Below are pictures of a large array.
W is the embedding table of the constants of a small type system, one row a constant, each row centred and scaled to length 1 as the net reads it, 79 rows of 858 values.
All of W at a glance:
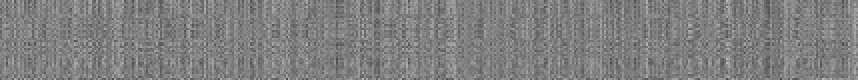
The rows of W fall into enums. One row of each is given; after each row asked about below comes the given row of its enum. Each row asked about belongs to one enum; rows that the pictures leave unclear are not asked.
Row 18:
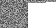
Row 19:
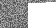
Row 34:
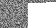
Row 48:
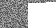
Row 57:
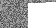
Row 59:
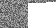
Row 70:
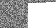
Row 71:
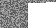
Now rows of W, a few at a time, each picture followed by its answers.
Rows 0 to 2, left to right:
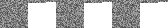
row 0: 48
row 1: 59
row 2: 59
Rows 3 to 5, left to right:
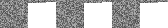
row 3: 70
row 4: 71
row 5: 70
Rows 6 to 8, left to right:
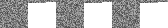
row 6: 48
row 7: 59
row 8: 70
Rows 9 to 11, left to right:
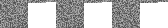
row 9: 19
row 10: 19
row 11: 48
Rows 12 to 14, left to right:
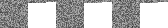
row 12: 59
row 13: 19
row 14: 57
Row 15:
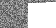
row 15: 70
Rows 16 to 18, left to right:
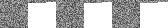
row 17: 57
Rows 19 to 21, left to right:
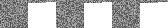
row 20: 71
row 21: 70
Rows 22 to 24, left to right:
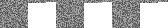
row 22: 48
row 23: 19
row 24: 71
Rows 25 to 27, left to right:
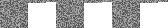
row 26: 19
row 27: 71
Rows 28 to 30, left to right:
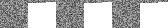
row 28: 70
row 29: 57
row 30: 71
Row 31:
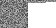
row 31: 18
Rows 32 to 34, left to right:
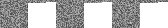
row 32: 71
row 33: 19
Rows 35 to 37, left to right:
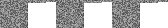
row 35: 71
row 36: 18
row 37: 71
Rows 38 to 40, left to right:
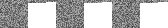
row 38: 59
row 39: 19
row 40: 57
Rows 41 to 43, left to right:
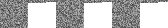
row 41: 34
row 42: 70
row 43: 59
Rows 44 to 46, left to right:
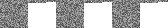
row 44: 59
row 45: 59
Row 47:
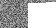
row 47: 57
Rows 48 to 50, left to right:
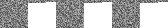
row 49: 70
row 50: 34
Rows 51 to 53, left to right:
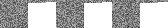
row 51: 19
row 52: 71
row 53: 57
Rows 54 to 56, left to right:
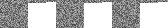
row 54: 59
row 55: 34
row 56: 70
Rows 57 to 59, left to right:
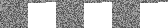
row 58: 48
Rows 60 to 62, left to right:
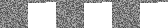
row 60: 48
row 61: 71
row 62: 48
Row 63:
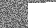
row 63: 48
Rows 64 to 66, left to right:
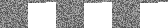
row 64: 48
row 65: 19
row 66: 59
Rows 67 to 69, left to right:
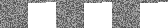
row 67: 19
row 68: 71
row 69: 59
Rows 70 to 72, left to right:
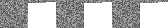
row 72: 71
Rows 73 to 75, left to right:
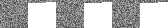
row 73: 19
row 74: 59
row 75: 34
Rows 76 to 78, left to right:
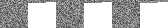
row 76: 48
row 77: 70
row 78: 18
